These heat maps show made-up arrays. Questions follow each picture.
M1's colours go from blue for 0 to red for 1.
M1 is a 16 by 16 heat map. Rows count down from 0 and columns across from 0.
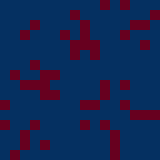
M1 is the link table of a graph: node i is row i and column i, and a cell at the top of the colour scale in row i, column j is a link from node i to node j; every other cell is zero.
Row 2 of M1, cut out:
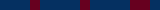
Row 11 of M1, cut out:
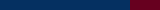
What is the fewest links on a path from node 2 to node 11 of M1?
2
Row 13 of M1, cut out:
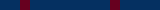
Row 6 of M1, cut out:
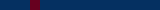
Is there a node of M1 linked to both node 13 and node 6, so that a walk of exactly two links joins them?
no
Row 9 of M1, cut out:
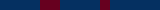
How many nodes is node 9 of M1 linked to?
3
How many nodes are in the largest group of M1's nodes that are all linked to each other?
3
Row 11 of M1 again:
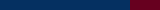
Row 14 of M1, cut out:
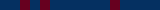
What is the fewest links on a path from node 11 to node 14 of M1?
1
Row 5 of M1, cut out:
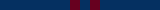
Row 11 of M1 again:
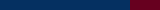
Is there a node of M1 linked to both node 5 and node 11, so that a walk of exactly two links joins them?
no
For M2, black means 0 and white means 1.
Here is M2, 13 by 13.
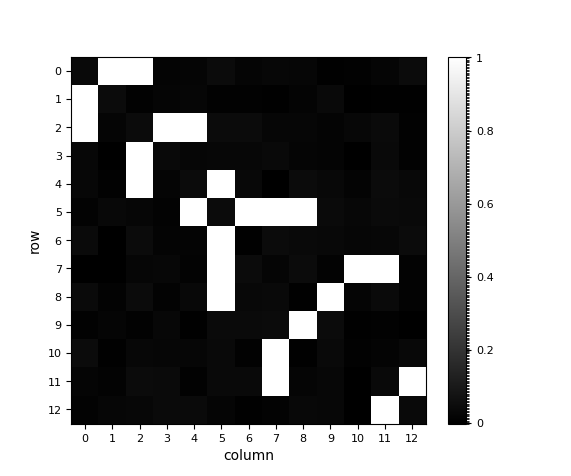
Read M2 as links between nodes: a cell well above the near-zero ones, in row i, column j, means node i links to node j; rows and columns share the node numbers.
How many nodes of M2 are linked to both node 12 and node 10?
0
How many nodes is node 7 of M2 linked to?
3
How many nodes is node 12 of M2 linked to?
1
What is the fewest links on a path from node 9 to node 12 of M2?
5
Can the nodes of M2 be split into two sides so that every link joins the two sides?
yes
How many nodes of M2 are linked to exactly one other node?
6
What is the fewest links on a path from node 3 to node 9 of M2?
5
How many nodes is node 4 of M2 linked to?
2
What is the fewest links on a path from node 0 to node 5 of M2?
3
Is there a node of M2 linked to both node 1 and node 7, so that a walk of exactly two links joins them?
no
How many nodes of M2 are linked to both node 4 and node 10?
0
